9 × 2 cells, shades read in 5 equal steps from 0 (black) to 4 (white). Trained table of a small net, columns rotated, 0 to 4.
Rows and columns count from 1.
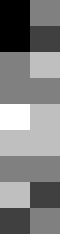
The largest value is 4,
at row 5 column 1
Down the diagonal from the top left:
0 1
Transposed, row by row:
0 0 2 2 4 3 2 3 1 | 2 1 3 2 3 3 2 1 2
